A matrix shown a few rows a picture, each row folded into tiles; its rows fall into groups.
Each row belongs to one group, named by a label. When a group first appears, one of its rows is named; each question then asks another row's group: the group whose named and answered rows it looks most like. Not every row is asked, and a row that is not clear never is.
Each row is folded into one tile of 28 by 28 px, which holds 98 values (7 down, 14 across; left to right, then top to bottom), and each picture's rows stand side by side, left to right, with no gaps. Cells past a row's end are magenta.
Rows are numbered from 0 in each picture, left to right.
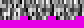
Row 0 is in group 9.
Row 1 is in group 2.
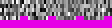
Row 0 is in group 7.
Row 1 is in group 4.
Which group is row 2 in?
4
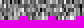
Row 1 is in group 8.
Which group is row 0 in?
8
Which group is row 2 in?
8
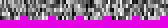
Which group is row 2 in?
7
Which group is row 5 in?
8
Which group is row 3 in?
7
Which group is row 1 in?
8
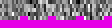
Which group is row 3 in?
4
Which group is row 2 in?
4
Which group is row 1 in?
7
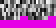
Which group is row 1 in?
2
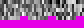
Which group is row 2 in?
7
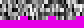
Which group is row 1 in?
9
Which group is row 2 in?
7
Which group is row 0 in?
4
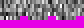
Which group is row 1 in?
2
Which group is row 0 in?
7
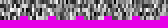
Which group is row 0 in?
9
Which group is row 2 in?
8
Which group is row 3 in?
9
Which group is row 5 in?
7
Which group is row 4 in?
9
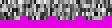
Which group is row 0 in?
2
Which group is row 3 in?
9
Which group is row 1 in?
2
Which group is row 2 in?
2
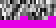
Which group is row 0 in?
9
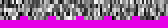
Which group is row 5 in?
2
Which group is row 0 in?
7
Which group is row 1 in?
7
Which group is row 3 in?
7
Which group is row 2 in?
8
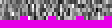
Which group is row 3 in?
8
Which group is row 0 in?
4
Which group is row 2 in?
8
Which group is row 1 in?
4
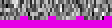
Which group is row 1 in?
9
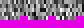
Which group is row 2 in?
7
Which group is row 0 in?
4
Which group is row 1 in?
4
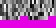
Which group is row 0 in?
4
